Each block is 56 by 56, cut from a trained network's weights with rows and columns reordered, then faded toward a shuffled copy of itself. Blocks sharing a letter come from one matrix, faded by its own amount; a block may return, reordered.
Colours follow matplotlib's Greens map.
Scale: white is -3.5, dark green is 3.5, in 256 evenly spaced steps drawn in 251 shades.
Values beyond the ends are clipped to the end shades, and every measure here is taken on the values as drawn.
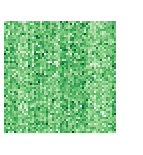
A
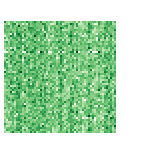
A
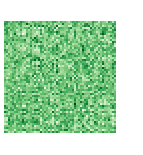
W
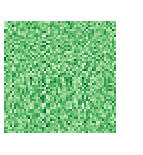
W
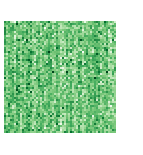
A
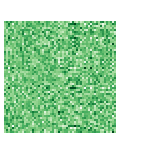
W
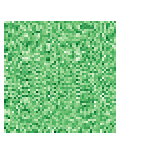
W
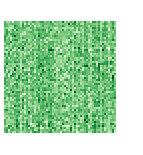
A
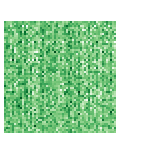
A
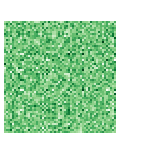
W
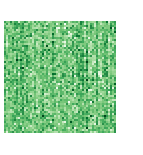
A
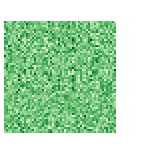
W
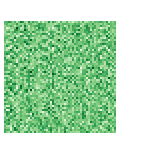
W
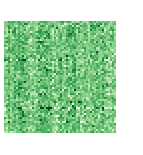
A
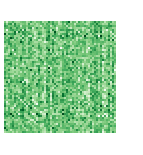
A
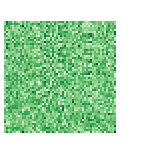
W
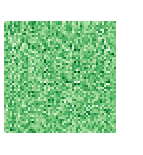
W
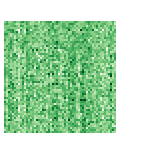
A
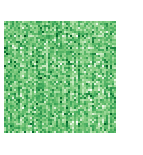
A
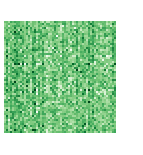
A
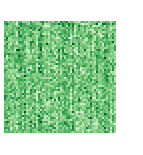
A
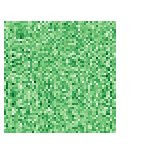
W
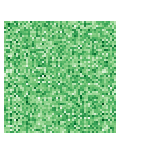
W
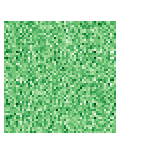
W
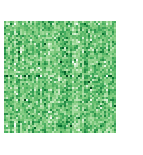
A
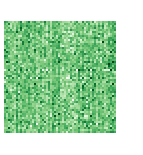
A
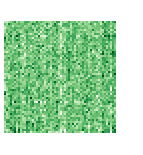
A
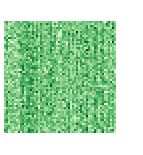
A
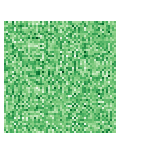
W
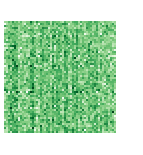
A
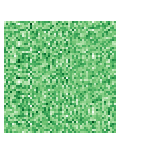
W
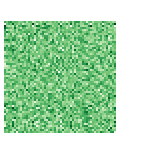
W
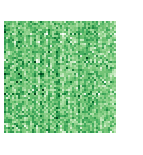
A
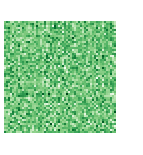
W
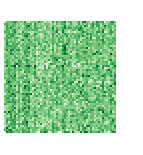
A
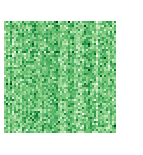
A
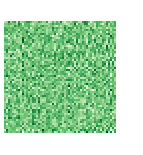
W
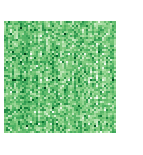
A
